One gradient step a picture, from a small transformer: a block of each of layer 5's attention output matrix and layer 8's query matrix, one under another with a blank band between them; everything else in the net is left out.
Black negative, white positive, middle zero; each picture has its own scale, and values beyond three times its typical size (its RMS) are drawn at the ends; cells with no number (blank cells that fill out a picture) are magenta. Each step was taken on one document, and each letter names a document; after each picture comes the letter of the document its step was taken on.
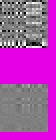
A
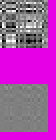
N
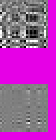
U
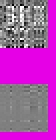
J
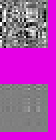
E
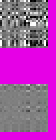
U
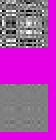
N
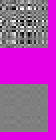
N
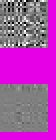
A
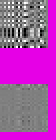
A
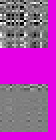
J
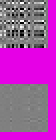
J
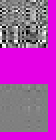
E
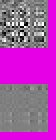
J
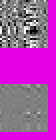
U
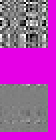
U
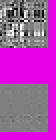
J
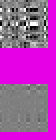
U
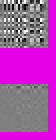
A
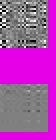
E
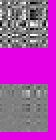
U
